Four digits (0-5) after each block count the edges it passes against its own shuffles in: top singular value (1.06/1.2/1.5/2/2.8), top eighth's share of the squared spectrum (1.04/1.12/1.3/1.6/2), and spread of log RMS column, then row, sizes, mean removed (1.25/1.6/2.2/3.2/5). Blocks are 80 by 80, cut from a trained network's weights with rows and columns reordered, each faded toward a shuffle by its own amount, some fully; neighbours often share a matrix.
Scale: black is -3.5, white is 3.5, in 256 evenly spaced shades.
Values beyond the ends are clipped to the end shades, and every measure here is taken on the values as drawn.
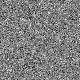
0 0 0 0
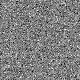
0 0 0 0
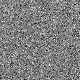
0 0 0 0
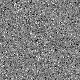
0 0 0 0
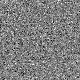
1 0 0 0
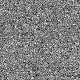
0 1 0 0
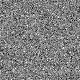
0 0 0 0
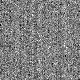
2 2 0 0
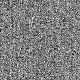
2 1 0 0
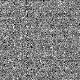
2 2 2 0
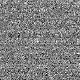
2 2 2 1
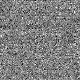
2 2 2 0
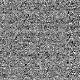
2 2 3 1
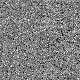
0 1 1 0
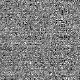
2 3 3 1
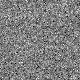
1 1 0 0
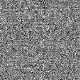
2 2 2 0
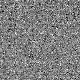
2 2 1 0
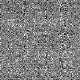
2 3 3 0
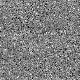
1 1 1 0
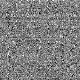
2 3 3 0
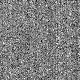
2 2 0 1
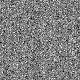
1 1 0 0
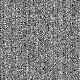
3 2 0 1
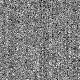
2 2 0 0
